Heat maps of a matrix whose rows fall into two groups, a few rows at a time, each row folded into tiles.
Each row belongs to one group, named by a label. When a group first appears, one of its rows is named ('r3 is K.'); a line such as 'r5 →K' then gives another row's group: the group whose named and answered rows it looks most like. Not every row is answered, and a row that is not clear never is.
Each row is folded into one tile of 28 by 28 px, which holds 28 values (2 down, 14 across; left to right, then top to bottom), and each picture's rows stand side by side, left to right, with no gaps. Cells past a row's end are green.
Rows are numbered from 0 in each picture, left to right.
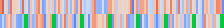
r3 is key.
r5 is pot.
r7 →key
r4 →pot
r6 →pot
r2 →pot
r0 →pot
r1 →key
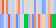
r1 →key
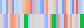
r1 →pot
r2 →key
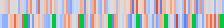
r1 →pot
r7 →key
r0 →key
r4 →pot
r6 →pot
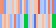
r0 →pot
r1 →key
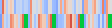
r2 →key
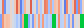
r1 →pot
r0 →pot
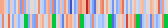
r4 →key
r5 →pot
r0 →pot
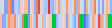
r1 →key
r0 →key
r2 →pot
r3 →key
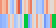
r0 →pot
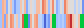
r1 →pot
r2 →key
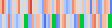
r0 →pot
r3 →key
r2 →pot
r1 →pot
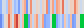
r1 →pot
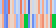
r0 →key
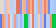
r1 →pot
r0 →pot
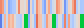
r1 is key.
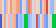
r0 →pot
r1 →pot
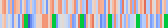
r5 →pot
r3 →pot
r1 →key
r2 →pot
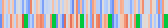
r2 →key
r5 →pot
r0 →key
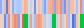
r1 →key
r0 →key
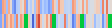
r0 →key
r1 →key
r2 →pot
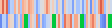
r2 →key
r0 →pot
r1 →pot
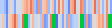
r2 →pot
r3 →key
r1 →pot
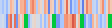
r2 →key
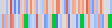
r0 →key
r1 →pot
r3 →pot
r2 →pot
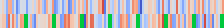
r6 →key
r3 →pot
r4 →key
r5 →key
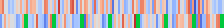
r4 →key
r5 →pot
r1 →pot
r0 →pot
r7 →key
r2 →pot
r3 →pot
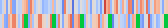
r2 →key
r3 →key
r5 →pot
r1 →key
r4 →pot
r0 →key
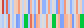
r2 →key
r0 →pot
